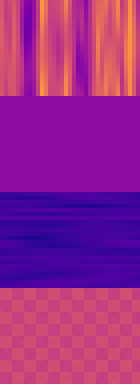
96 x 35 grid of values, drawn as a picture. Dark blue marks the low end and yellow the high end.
It is made of 4 by 1 panels. Panel 1,1: middling, streaked downward, strong in contrast. Panel 2,1: low, flat. Panel 3,1: very low, streaked across, faint in contrast. Panel 4,1: middling, checkered, faint in contrast.
